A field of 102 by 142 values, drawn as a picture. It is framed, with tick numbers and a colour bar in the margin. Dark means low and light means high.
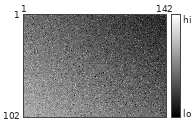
Odd rows or columns: none. Stripes: none. Slope: up to the bottom left. Ninth with the highest average: bottom left. Grain: fine.
